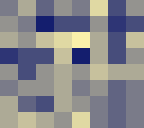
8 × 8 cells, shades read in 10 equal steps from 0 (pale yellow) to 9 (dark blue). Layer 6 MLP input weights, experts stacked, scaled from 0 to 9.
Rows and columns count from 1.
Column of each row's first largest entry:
7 3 7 5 2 7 3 7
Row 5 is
4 7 4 3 4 2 3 3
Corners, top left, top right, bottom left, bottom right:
5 4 3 5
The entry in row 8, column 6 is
5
